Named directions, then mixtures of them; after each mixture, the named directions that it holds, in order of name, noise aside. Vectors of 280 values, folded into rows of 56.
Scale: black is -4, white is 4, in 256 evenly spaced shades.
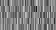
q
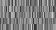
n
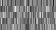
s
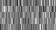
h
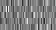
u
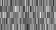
q, s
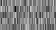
s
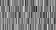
q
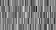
q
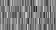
q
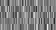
q, u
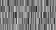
q, s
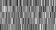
h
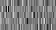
u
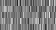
h, q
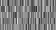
q, s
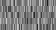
n, u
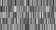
s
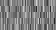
q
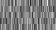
n, u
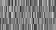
n
